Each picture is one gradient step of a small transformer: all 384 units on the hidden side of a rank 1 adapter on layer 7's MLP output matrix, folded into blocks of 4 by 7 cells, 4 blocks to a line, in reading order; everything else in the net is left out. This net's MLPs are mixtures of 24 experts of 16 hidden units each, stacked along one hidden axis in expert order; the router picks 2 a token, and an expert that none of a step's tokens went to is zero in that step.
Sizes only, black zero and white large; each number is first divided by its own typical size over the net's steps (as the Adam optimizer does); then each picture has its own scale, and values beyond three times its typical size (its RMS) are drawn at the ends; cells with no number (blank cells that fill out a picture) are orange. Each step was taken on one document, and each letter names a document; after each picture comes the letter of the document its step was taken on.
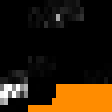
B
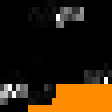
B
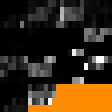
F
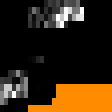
B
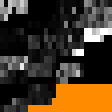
F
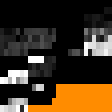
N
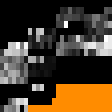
N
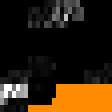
B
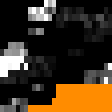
N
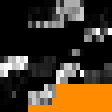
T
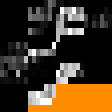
T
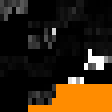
F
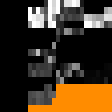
T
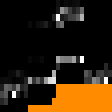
B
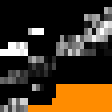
N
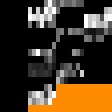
T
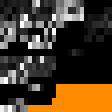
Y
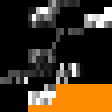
T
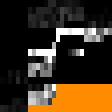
T
